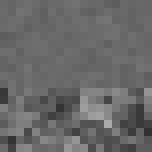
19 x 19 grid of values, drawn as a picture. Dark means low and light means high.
A few values lie far out on both sides of the bulk. There is no overall slope. The bottom right is the ninth with the lowest average. Neither half mirrors the other. Overall the values sit about 40% of the way up the scale. The top part is calmer, up to a seam about 60% of the way down.
